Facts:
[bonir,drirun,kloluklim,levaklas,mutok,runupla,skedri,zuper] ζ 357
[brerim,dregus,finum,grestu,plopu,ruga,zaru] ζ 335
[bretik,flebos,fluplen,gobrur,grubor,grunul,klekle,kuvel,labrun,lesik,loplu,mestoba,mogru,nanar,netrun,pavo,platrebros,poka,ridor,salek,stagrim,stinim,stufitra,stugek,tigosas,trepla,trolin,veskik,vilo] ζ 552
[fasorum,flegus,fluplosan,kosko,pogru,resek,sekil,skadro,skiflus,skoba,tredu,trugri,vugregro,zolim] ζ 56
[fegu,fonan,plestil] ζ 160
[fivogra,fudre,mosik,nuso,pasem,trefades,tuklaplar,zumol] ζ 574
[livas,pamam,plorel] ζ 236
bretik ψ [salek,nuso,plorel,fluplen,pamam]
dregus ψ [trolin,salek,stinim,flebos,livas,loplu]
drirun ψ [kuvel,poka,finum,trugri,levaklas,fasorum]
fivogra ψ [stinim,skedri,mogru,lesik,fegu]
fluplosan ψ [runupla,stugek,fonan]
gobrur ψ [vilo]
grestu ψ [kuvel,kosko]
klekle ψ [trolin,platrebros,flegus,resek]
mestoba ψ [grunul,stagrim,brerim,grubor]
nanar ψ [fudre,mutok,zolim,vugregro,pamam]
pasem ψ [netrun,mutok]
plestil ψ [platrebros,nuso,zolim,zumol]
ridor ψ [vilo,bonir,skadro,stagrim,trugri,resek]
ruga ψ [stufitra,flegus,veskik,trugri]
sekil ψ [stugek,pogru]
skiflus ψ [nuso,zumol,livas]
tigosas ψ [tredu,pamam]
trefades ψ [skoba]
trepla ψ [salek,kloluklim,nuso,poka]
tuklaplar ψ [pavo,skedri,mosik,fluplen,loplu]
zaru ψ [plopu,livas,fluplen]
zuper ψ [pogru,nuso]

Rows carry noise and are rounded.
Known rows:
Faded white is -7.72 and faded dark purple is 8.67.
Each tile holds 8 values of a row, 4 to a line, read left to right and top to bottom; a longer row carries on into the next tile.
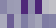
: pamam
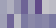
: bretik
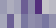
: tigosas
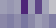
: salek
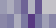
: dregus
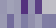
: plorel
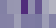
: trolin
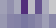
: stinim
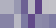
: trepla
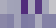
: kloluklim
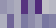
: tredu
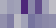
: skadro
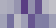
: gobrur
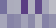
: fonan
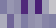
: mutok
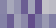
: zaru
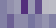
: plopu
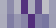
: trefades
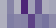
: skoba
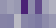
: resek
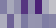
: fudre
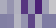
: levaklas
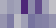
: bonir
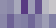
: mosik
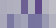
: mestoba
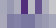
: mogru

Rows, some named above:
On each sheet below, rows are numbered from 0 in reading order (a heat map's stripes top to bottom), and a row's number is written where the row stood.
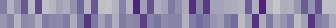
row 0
zuper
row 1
dregus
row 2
skoba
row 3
flegus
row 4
grestu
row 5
ridor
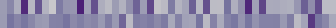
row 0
skedri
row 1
livas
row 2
bretik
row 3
fluplosan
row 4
zumol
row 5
ridor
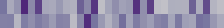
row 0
platrebros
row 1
ruga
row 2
plorel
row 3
mestoba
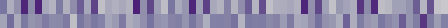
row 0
zolim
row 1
plestil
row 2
stagrim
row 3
nuso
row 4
skiflus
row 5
stagrim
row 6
tredu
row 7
tuklaplar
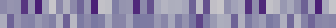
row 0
netrun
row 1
nanar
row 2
trolin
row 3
fivogra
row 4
tredu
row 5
pasem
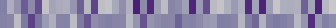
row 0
klekle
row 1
trepla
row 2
trugri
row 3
fluplen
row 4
poka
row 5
drirun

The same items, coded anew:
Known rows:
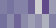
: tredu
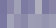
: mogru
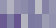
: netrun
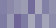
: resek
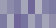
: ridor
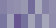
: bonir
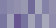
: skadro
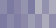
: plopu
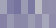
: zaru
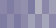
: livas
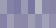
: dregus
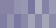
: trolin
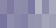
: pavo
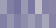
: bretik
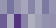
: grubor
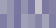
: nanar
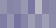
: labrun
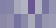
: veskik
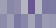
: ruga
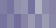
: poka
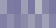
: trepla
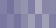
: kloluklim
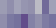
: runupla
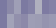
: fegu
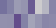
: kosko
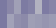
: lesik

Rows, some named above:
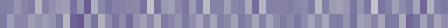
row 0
stinim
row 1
gobrur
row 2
pamam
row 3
plestil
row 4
klekle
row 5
plorel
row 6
nanar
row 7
ridor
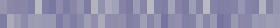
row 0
fivogra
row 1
plopu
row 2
zuper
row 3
zuper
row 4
skedri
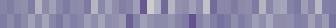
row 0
livas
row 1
fluplen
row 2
grestu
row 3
fluplosan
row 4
fluplen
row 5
zuper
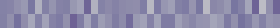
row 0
platrebros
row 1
trugri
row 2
zolim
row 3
tuklaplar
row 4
drirun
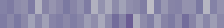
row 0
salek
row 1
plopu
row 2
mutok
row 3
skoba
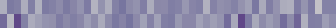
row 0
mestoba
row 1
plopu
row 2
kloluklim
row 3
stinim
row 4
stagrim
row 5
pasem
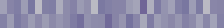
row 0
trefades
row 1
sekil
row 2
flegus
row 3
skiflus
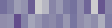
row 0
kosko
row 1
tigosas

